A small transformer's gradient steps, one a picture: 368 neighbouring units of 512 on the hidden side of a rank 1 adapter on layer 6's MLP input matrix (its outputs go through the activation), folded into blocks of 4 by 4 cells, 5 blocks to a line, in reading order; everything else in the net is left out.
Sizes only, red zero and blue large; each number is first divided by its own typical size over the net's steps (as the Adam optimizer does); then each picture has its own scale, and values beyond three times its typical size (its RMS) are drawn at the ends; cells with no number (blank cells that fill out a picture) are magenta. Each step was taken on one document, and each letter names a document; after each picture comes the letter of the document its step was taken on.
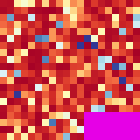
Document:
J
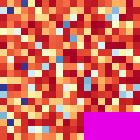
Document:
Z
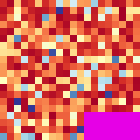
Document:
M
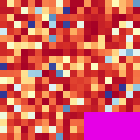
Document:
Z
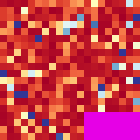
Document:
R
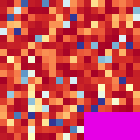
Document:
J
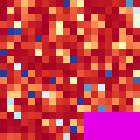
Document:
J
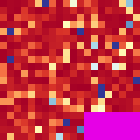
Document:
R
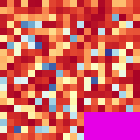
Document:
Z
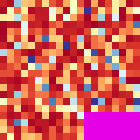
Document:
M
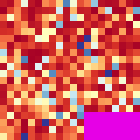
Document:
M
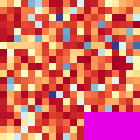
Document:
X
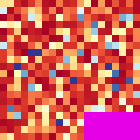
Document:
X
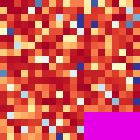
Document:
R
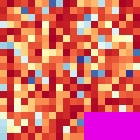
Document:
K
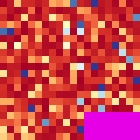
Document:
R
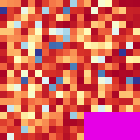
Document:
X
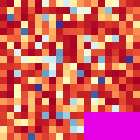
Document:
M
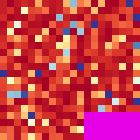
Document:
R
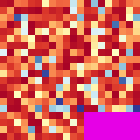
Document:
M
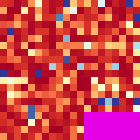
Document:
R
